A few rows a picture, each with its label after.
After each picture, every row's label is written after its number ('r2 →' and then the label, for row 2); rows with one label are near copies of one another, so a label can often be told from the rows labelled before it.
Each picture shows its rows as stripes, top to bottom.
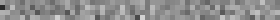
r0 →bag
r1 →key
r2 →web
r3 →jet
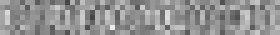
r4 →web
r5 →jet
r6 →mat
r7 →mat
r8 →mat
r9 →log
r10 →web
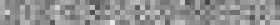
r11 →bag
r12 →jet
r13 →mat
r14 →jet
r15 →log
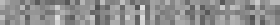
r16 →web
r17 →jet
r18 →bag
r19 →jet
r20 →jet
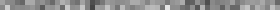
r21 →bag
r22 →mat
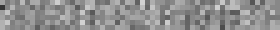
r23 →jet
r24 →key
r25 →mat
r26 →bag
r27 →mat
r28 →web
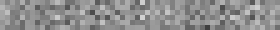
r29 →jet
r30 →web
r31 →mat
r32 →jet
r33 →web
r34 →bag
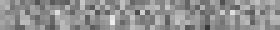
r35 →web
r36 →mat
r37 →jet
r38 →log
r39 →log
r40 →bag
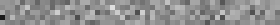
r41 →web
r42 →log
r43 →jet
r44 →key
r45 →bag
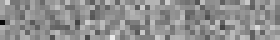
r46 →mat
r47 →jet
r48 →bag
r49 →bag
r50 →key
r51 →web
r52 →jet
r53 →log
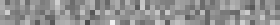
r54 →jet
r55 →jet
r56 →mat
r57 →bag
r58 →log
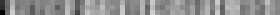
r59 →key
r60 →key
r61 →key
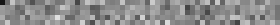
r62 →key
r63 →bag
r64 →bag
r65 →jet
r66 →mat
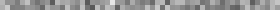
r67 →log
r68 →mat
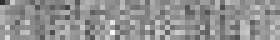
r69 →key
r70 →web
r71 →bag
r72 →web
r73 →log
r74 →mat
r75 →log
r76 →mat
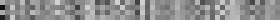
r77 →jet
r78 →key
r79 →jet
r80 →key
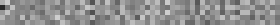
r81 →mat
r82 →key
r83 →mat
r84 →jet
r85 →bag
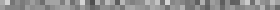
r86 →mat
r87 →bag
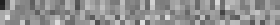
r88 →key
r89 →key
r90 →web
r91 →mat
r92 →jet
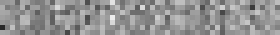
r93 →log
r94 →jet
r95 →web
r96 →log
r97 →log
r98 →key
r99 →web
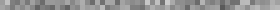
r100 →mat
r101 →web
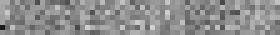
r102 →web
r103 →jet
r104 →mat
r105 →web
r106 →bag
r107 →key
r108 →bag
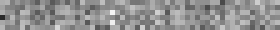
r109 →web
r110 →bag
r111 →log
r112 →key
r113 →log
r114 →jet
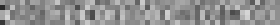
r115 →jet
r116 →key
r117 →mat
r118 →mat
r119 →key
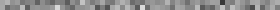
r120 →web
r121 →jet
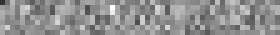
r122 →key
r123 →log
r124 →log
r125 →jet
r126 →jet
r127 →mat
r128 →bag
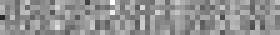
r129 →log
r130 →jet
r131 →log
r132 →key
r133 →jet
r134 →jet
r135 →web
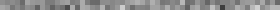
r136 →bag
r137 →web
